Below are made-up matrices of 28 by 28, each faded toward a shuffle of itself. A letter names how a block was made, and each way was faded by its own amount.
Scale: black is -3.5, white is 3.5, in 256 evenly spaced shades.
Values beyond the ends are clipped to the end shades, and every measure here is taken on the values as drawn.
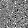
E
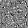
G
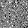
G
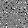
G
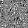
E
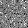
E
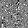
E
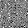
G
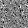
E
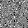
E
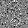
E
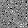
G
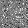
G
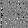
G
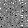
G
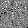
G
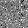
E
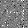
G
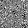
E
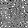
G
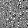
E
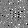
G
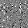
G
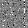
E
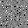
G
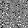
G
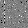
G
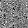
E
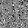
E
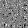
G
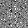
E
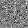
E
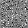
E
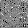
G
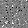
G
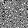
E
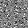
E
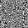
E
